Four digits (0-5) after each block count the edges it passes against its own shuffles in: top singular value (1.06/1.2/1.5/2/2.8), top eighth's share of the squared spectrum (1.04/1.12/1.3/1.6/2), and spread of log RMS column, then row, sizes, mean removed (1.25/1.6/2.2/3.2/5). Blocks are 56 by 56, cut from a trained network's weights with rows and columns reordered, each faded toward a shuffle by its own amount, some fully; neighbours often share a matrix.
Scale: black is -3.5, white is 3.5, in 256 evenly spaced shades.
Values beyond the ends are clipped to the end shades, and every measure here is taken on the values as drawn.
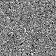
0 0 0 0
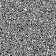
0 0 0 0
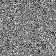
1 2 0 0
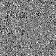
2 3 1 2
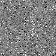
1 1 1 0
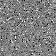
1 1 0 0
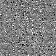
1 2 2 0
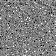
0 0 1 0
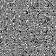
1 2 2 0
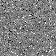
0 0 0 0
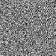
3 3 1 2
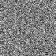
3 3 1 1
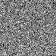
0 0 0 0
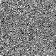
2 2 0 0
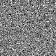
2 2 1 1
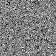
1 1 0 0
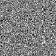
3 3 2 1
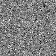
0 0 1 0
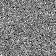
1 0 0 0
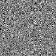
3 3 2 1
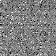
2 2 2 0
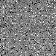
1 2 2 0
